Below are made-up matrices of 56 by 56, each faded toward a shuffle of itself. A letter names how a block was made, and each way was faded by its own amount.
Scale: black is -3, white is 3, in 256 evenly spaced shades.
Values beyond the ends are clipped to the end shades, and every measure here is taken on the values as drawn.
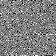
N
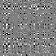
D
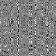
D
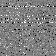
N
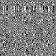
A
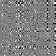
D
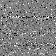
N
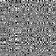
A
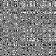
A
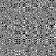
A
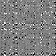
D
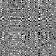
A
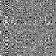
A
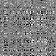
A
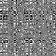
A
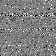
N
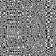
A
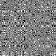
A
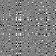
D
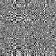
A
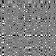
D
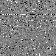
N
